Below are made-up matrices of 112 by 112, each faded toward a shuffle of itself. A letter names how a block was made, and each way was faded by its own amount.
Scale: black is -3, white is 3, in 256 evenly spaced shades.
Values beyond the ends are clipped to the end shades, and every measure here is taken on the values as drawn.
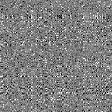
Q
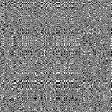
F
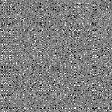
Q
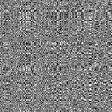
F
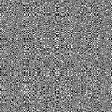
F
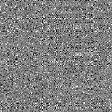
Q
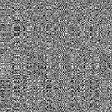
F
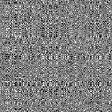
F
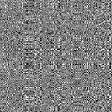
F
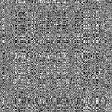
F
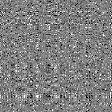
Q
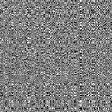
F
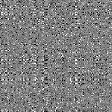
Q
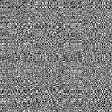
F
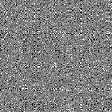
Q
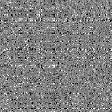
Q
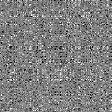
Q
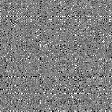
Q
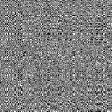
F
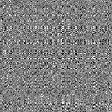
F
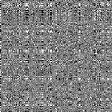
F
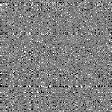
Q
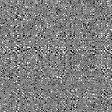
Q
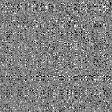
Q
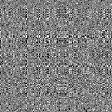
F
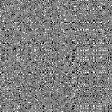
Q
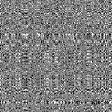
F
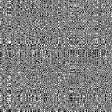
F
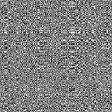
F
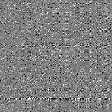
Q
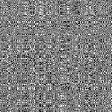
F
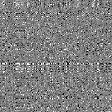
Q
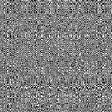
F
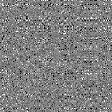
Q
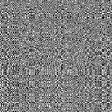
F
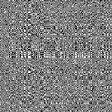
F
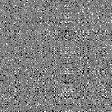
Q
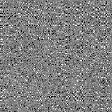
Q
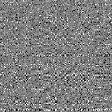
Q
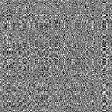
F
